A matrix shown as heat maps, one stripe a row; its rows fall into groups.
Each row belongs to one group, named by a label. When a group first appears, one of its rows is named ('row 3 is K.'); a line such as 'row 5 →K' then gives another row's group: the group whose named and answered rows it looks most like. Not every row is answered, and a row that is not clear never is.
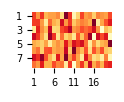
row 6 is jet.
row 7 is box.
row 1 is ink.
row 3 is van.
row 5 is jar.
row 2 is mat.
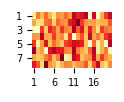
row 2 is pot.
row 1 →jar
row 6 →mat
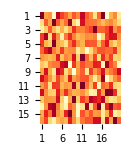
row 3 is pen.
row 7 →jet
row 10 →mat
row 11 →jet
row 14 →pen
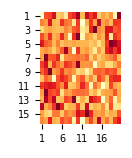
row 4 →ink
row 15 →pot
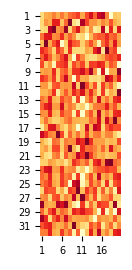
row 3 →jar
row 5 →van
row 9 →jar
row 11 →jet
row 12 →jar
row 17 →pen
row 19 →pot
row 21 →pot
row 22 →pen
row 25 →ink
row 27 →jet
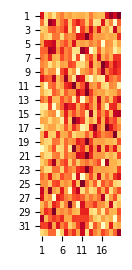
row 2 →jar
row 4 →pot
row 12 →pot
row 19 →pot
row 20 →pen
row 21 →pot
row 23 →pot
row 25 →jet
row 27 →mat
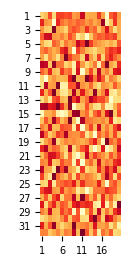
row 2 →mat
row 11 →van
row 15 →pen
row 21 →pen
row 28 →jar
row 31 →box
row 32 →jet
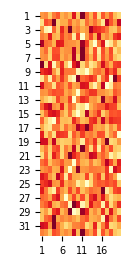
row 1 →jet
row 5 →mat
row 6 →jet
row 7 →jet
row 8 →ink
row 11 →mat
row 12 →pen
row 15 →pen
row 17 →pot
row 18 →mat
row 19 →box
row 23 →ink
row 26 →mat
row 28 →ink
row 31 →box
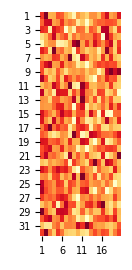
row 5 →pen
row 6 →box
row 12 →mat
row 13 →jet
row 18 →ink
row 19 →mat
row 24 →jet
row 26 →mat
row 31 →pot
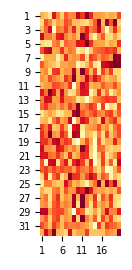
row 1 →pot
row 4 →mat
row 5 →pot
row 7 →jar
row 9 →jet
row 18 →ink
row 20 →mat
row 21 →mat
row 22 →jar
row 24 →van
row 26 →pot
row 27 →jet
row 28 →jet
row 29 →box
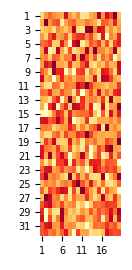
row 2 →van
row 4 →jar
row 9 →box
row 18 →pot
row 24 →mat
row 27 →van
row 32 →box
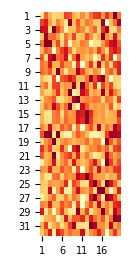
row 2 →mat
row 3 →box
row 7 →jar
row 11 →jet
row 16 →pot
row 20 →ink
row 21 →box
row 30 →jar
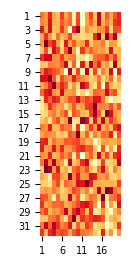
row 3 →ink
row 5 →van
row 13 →van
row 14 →pen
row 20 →jar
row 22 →mat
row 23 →van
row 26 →pen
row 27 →mat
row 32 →jar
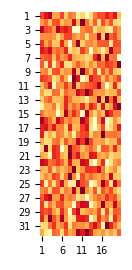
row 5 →ink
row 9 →jet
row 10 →ink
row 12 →pot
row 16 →mat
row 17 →mat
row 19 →pot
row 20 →van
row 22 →mat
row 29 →ink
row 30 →ink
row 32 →pot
